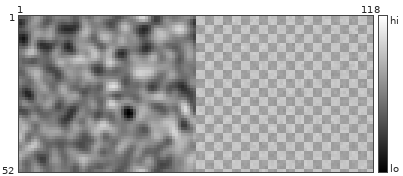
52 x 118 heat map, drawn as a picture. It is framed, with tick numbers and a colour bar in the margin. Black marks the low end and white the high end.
The table splits into one row of 2 panels. Panel 1,1: middling, blotchy, strong in contrast. Panel 1,2: high, checkered.
